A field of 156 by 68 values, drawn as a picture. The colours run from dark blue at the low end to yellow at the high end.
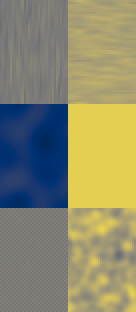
It is made of 3 by 2 panels. Panel 1,1: middling, streaked downward, faint in contrast. Panel 1,2: high, streaked across, faint in contrast. Panel 2,1: very low, smooth, faint in contrast. Panel 2,2: very high, flat. Panel 3,1: middling, checkered, faint in contrast. Panel 3,2: high, blotchy.
